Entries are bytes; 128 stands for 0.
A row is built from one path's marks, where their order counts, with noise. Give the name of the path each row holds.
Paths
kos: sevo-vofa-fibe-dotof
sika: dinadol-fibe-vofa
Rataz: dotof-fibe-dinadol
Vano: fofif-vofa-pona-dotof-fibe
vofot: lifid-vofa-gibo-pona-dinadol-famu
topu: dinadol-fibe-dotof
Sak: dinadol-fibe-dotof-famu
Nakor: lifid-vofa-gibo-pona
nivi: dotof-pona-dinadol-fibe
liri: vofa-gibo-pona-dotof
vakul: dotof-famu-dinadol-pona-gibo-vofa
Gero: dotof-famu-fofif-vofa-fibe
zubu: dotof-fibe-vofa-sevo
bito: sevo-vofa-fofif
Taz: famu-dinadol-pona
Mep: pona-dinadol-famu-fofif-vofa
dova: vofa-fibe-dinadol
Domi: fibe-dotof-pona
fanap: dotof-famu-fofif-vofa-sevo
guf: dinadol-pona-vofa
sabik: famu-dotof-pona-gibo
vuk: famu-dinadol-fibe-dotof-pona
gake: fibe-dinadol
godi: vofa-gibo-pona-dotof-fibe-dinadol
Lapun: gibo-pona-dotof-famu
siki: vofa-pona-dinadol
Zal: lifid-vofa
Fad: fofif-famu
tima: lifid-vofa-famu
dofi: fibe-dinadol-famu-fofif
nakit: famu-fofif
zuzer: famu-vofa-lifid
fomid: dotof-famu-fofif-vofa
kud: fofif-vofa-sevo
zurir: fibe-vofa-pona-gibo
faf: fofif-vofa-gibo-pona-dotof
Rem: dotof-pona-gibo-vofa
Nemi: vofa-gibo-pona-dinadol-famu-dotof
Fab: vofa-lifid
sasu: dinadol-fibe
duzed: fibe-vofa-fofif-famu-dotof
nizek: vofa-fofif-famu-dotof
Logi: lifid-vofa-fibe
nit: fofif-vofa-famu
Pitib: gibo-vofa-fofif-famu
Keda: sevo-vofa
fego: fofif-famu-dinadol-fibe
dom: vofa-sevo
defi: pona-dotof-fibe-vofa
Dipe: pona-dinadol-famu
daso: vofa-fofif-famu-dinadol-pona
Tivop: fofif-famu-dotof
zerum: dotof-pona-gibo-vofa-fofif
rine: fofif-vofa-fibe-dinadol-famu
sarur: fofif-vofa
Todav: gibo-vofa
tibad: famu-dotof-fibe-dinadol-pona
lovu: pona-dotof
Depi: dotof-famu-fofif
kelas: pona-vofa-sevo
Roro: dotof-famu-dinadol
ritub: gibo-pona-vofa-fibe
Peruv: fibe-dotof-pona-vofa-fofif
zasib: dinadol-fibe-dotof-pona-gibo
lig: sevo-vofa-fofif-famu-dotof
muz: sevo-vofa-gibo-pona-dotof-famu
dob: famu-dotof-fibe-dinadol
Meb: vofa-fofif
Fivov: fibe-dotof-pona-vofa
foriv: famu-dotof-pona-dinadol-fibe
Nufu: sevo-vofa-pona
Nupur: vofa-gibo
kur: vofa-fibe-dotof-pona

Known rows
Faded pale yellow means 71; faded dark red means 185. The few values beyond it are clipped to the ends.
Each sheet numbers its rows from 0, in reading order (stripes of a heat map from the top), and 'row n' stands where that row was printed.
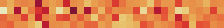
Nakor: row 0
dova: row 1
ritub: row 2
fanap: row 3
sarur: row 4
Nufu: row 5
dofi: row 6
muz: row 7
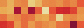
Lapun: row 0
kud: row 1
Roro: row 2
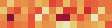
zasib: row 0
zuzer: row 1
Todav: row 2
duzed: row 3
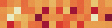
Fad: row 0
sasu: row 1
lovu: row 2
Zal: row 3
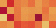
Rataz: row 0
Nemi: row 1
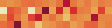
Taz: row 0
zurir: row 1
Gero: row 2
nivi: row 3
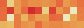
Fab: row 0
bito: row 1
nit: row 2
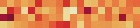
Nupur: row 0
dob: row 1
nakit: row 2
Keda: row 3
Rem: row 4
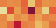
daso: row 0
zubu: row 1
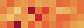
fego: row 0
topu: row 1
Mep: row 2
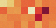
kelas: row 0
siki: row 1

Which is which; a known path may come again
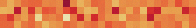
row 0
faf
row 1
fomid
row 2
Logi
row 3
tibad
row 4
fanap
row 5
vakul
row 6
Vano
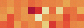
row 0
foriv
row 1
nizek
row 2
vofot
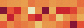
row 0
topu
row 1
zurir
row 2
Roro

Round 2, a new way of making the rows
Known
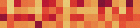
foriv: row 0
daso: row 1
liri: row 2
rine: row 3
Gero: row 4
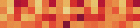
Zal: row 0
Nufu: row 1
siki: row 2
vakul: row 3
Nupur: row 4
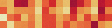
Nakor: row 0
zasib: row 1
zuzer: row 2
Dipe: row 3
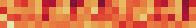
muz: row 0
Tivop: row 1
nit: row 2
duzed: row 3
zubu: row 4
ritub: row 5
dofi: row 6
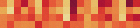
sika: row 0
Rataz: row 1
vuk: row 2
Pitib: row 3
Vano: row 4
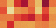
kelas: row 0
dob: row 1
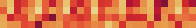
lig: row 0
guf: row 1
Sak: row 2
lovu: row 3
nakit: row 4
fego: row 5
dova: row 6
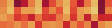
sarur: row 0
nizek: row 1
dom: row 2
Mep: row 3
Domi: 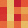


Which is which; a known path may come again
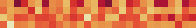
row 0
faf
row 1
fanap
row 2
Todav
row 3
vofot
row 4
bito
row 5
zurir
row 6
nizek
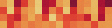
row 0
Depi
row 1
tima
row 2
Gero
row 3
fego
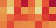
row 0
sika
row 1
sasu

